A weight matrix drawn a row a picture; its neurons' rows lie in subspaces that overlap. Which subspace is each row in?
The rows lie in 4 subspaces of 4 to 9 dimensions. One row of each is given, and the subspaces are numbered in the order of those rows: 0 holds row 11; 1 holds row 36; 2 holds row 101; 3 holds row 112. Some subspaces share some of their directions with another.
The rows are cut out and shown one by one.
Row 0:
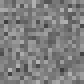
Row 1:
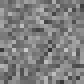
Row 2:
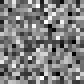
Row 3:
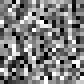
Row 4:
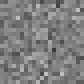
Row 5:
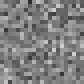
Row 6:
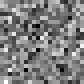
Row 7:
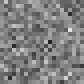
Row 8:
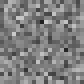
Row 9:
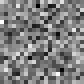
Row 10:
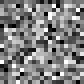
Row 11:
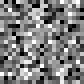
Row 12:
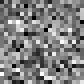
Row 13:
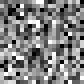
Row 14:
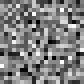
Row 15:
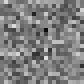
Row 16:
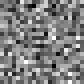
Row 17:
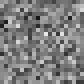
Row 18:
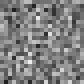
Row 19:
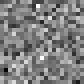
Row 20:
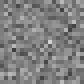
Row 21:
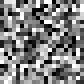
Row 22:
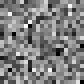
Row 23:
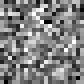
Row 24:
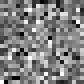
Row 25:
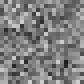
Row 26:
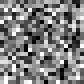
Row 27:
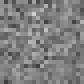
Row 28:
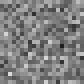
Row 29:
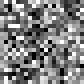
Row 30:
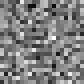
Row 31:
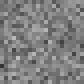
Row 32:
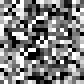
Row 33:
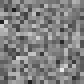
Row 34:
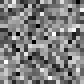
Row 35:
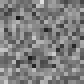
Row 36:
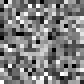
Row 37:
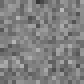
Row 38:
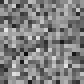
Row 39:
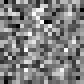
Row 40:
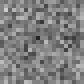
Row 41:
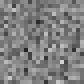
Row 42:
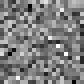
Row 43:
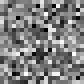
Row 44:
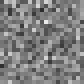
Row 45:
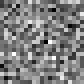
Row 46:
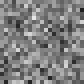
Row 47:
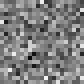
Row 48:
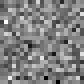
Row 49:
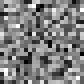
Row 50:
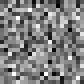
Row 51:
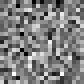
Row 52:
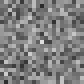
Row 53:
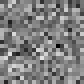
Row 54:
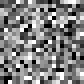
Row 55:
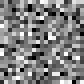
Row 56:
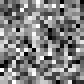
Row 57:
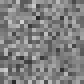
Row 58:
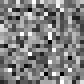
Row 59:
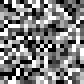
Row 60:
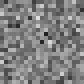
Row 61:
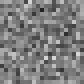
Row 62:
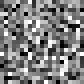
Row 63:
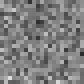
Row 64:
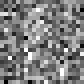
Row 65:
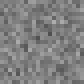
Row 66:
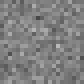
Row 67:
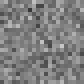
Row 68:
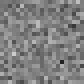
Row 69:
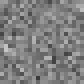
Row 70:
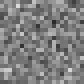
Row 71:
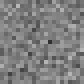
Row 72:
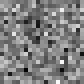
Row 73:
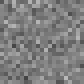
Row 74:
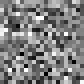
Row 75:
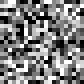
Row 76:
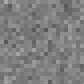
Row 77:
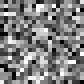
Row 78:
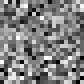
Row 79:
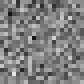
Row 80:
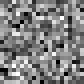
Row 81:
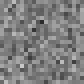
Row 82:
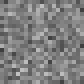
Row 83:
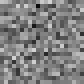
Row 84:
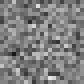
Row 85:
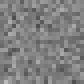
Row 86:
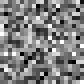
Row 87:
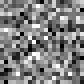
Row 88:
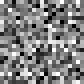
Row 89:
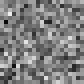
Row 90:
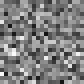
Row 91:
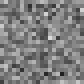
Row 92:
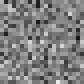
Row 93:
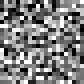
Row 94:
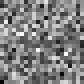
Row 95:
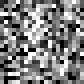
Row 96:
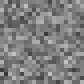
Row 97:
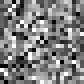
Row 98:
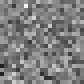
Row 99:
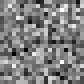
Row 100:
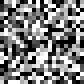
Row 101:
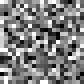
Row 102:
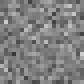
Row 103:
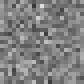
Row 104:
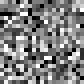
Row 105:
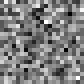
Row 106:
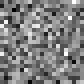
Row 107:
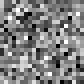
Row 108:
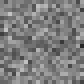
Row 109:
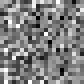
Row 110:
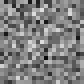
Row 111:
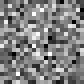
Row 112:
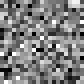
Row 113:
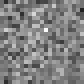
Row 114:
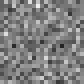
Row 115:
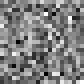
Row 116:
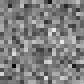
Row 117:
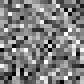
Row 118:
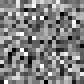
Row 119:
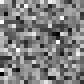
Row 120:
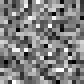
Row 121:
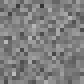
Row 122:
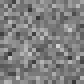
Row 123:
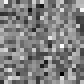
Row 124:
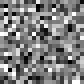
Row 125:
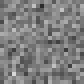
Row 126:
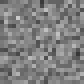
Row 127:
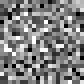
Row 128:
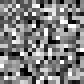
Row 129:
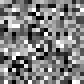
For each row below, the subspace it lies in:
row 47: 2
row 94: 3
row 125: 3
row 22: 3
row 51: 3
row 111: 2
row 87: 2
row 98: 2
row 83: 2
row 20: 0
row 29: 0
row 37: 2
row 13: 2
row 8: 1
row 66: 3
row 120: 2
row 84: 2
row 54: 2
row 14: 0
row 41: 0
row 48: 2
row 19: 3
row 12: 2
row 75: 2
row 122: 3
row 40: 1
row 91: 3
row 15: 0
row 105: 0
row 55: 3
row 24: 3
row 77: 3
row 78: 1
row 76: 0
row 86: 3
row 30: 3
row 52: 3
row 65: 2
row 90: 1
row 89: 2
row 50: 3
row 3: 1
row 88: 0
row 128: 0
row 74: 3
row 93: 3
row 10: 1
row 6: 3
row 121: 3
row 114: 0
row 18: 3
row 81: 1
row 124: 3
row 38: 1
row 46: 2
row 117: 0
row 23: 0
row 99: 2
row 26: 1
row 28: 2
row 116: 2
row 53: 3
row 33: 1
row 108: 3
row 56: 2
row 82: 3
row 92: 0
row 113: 0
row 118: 3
